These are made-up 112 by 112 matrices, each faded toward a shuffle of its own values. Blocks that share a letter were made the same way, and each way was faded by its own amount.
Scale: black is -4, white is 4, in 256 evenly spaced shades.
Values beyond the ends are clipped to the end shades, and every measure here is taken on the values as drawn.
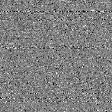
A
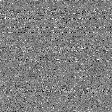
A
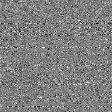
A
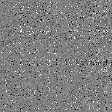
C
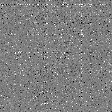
C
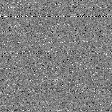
A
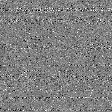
A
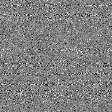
A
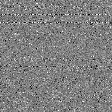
A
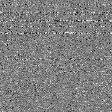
A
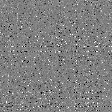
C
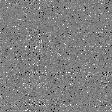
C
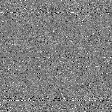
A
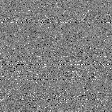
A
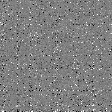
C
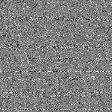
A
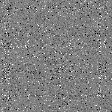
C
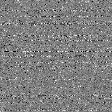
A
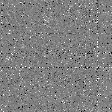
C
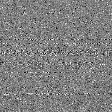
A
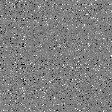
C
